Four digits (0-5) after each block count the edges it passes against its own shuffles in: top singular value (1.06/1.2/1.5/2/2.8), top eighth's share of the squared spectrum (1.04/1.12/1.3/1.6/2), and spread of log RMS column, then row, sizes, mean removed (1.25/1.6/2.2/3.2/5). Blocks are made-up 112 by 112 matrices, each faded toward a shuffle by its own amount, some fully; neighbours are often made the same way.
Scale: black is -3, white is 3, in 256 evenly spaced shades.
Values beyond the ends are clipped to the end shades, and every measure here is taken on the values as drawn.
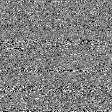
1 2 0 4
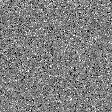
0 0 0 1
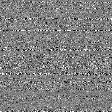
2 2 0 4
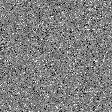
0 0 0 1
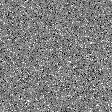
0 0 0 0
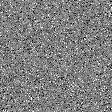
0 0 0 0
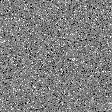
0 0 0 1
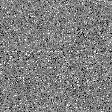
1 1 0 2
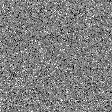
0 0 0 1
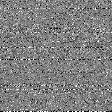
2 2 0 4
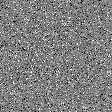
0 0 0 0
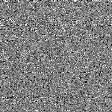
1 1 0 3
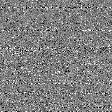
1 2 0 3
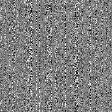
2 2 4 0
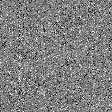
1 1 2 0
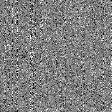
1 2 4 0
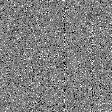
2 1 2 0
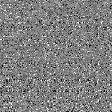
4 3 1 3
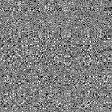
4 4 2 3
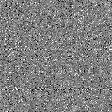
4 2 0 2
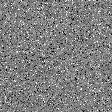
2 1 0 0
